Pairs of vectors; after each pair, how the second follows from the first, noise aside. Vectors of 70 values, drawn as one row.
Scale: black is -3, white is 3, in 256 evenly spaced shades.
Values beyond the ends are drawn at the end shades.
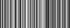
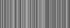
shrunk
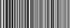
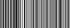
shuffled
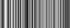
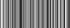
shuffled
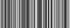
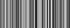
negated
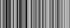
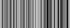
wrapped around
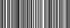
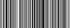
negated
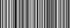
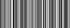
shuffled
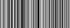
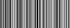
shuffled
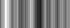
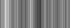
shrunk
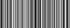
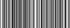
negated
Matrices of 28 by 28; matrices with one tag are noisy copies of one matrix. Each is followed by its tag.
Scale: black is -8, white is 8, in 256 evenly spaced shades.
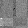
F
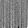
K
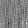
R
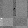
F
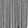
K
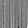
K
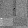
F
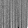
K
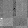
F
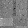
F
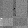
F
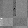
F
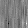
R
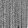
K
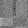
F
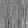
R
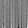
K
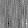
R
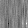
R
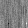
R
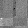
F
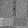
F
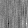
R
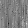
R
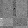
F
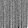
K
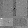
F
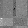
F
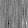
R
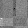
F
